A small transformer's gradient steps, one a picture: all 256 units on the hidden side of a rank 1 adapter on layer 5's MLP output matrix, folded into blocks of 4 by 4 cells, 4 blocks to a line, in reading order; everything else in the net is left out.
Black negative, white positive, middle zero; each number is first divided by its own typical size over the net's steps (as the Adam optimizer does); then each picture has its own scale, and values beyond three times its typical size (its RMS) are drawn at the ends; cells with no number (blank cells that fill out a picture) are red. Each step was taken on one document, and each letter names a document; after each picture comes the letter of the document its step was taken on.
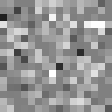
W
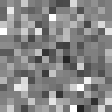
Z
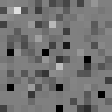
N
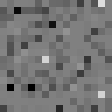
N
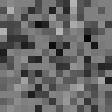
W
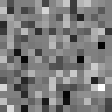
Z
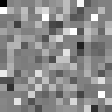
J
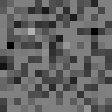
J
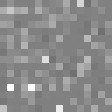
N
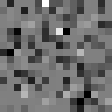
Z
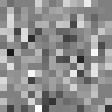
Z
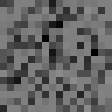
J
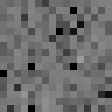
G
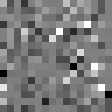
G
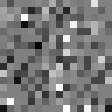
J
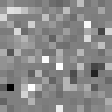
N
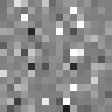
G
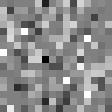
Z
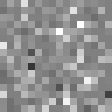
G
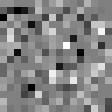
W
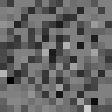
J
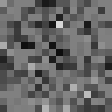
J
